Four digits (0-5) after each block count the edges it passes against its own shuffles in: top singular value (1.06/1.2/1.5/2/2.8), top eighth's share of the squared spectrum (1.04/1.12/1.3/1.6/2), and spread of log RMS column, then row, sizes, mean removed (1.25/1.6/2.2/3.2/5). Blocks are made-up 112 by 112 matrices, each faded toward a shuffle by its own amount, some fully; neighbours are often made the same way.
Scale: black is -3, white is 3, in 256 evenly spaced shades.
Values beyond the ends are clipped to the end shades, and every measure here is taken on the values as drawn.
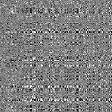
5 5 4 4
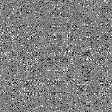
4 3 2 2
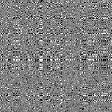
5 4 3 4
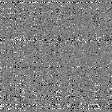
2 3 3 4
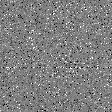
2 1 1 1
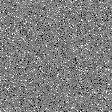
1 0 0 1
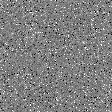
0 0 0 1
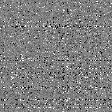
2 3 3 3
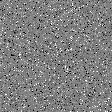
0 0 0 0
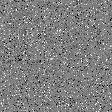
2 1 0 0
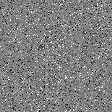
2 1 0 0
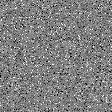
3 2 1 1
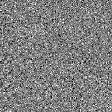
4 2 1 1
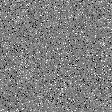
3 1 0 0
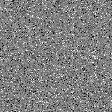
3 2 1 1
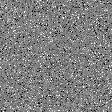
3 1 0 0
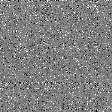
1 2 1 2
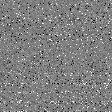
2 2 1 2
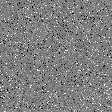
0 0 0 0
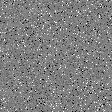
0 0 0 0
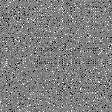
4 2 1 1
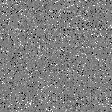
3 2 0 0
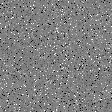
3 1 0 0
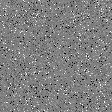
2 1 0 0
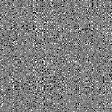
4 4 3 3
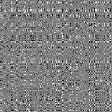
5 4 3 3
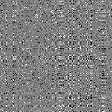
5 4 3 3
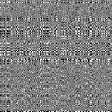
5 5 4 4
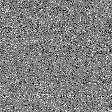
2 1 0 1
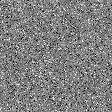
0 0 0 0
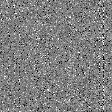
2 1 2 0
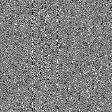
2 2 2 0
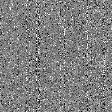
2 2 3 0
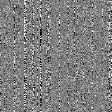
2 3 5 0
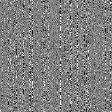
2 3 4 0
